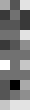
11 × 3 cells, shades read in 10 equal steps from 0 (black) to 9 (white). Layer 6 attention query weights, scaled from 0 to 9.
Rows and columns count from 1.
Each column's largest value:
9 8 8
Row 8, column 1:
4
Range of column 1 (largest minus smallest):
7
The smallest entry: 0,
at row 9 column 2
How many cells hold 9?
1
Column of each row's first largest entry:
3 2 1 3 3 1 1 1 3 3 2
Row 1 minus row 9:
3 3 2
